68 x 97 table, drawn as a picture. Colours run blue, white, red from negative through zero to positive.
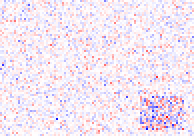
Mirror symmetry: none. Odd patch: rougher, in the bottom right. Roughest part: bottom right. Histogram: heavy tails on both sides.
